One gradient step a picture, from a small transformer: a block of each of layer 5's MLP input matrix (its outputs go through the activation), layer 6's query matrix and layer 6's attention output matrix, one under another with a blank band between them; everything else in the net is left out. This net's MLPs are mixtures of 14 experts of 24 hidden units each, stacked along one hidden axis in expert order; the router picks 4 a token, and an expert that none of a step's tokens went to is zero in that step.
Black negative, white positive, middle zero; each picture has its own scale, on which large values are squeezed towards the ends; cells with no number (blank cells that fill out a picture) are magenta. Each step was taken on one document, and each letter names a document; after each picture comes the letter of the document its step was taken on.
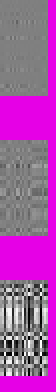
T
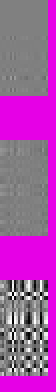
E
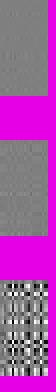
E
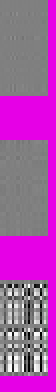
T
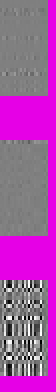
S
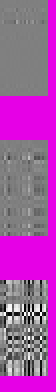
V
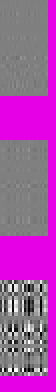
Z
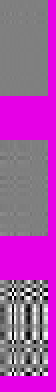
E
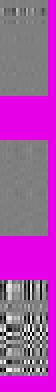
V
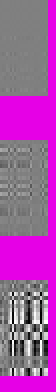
E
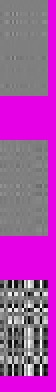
T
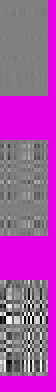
V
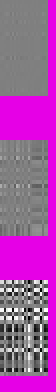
T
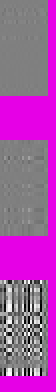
S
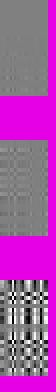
E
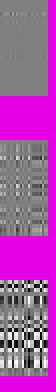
T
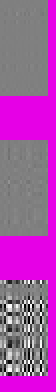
S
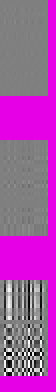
S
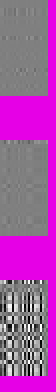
S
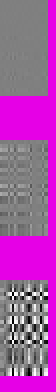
E
